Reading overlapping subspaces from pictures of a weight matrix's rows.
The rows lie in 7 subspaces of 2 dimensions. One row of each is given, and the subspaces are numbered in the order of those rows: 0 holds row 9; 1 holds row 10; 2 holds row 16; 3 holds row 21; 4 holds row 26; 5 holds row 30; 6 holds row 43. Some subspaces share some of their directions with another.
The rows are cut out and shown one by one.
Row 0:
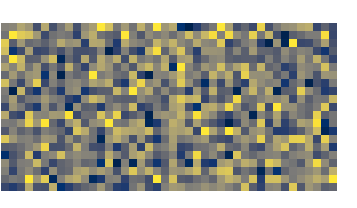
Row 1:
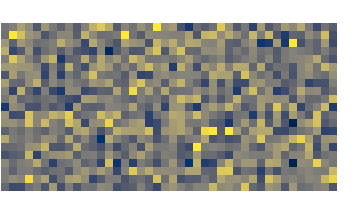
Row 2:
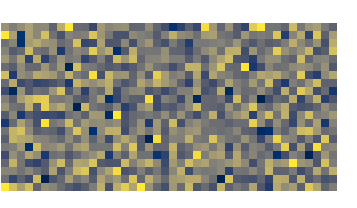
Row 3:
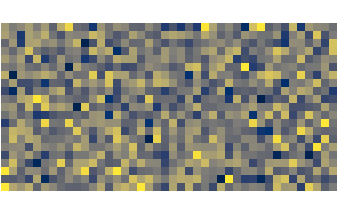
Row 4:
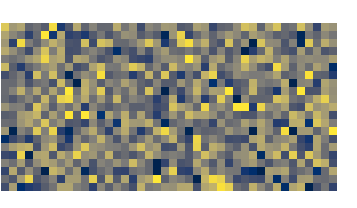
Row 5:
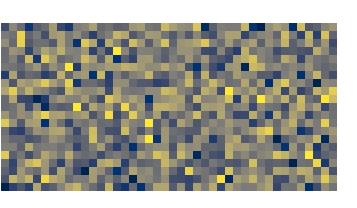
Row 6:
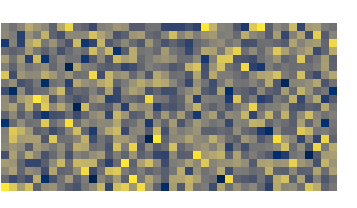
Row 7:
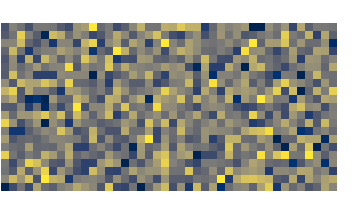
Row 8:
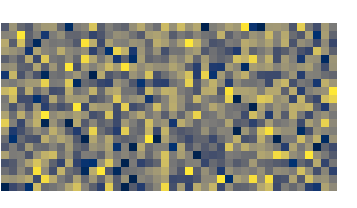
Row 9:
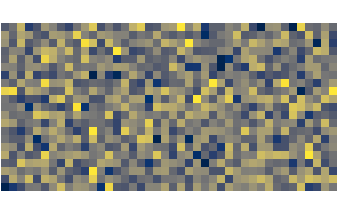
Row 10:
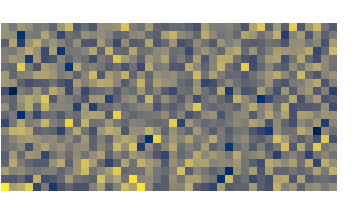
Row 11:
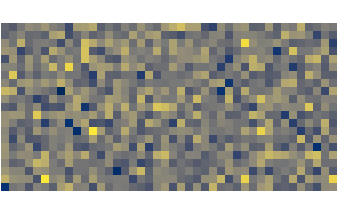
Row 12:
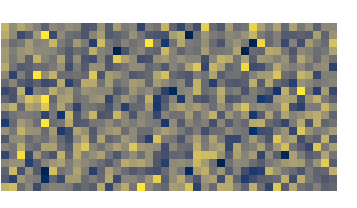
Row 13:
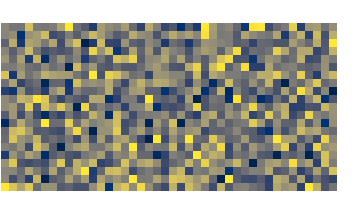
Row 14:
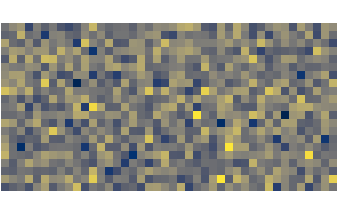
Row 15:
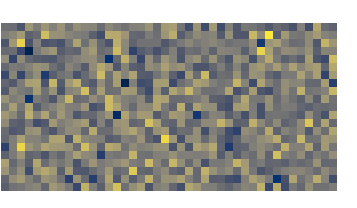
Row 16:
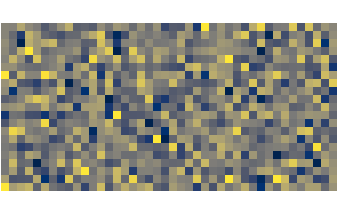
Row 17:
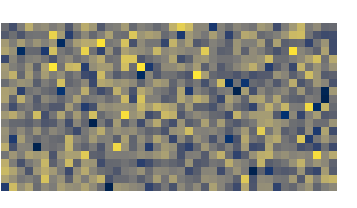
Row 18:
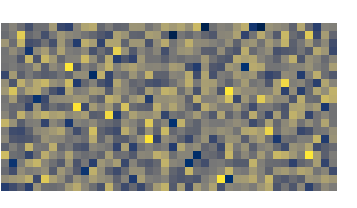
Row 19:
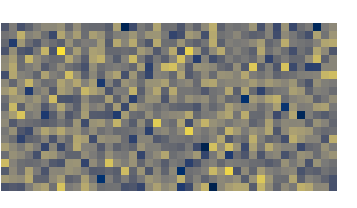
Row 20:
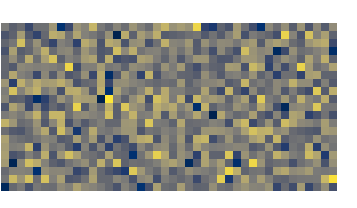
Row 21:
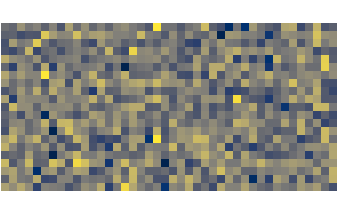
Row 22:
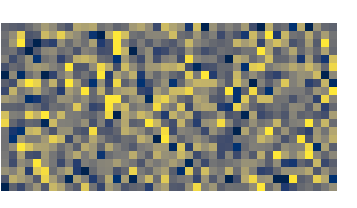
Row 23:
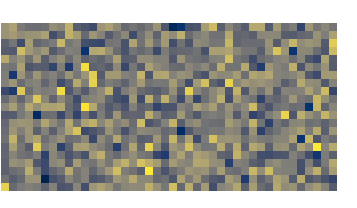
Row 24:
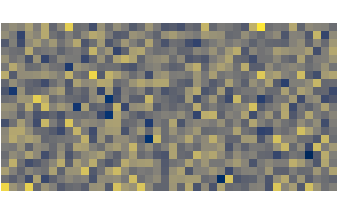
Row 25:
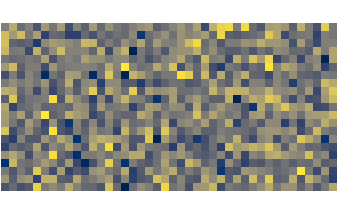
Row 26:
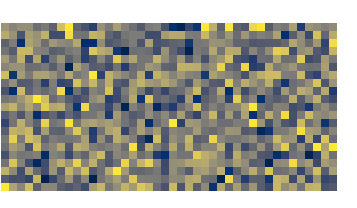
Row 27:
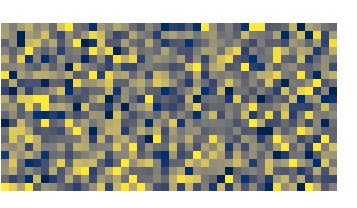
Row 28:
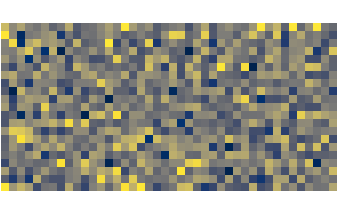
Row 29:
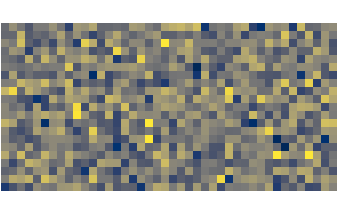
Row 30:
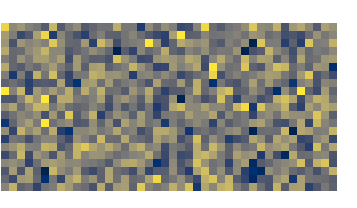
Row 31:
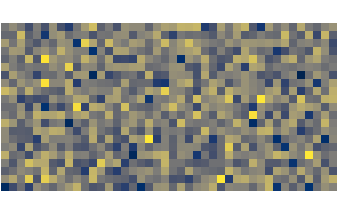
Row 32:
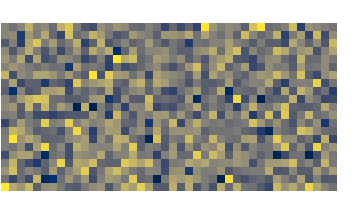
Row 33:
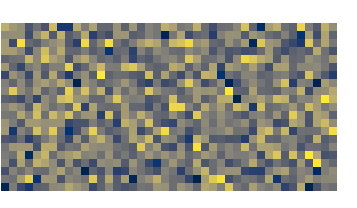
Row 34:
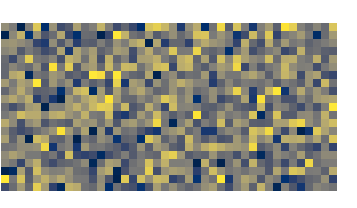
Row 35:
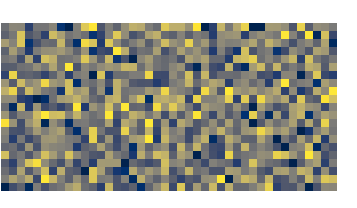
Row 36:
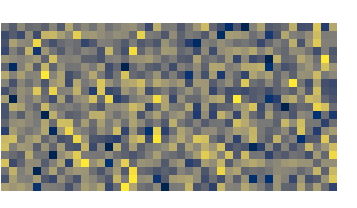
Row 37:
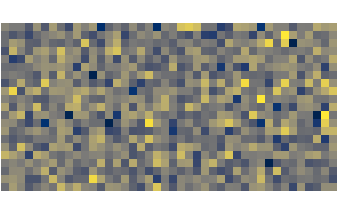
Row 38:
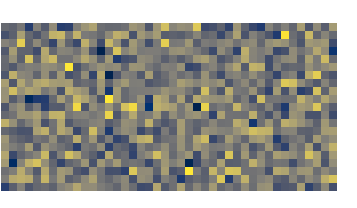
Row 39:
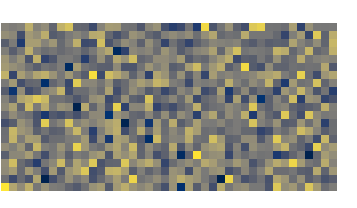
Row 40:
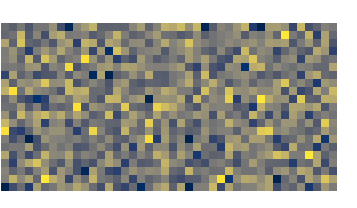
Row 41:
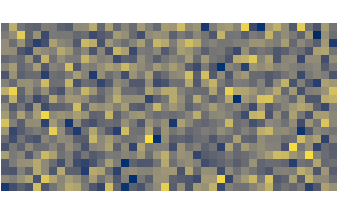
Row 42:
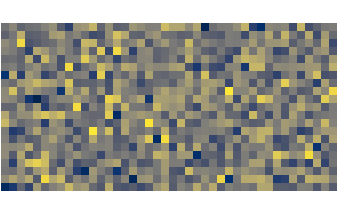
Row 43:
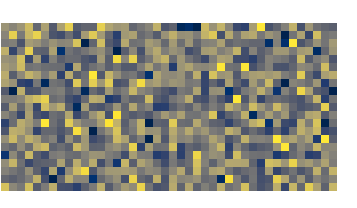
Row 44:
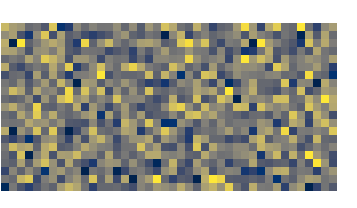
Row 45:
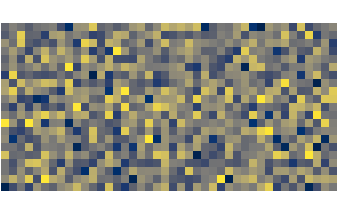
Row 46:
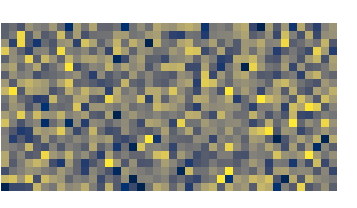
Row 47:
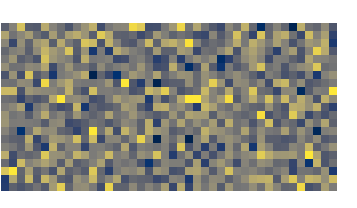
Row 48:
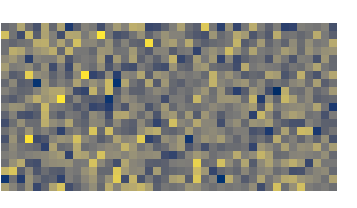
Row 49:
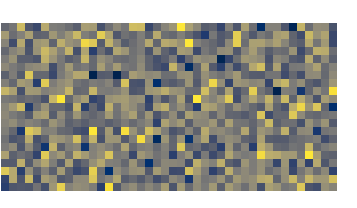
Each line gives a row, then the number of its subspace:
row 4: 5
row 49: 0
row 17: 4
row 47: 0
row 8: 3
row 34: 0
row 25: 3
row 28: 1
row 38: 3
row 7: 5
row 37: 6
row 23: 4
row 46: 1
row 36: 3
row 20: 3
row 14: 2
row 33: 5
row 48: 0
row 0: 6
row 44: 5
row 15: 2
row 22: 2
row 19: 1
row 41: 3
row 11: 4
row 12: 5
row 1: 6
